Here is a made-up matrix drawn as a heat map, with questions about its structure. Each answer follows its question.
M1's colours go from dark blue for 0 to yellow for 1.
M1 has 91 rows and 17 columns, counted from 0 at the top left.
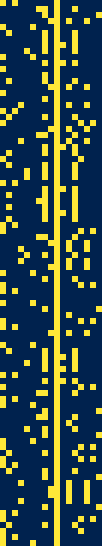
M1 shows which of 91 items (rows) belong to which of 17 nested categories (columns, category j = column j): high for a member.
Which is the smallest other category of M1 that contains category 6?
12
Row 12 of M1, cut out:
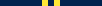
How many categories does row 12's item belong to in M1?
2
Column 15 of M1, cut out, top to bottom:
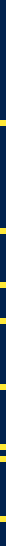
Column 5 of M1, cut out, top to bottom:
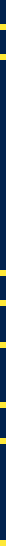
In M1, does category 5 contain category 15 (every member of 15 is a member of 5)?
no
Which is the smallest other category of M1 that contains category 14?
11
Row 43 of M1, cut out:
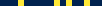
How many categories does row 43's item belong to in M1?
4
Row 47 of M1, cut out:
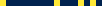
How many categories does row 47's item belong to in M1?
4
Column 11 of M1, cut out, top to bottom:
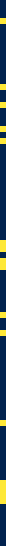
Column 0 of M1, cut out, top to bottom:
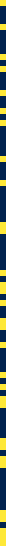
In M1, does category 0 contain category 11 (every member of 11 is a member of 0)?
no
